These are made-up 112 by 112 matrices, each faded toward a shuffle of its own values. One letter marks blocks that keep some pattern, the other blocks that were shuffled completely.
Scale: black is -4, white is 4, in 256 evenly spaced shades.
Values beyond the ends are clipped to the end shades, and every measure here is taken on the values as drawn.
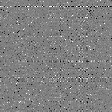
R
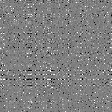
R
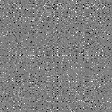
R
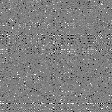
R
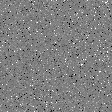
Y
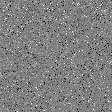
Y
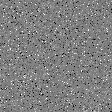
Y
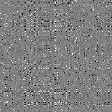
R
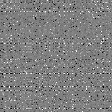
R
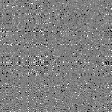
R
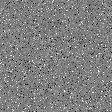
Y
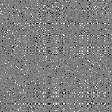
R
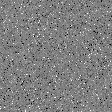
Y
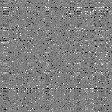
R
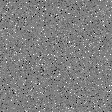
Y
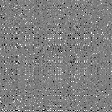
R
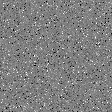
Y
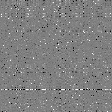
R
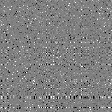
R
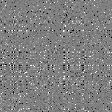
R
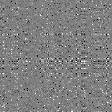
R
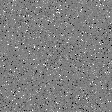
Y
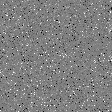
Y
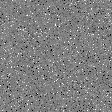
Y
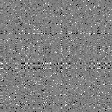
R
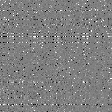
R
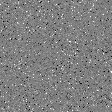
Y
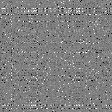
R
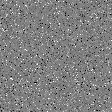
Y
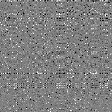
R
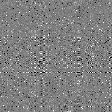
R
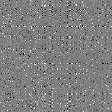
R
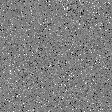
Y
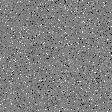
Y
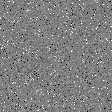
Y
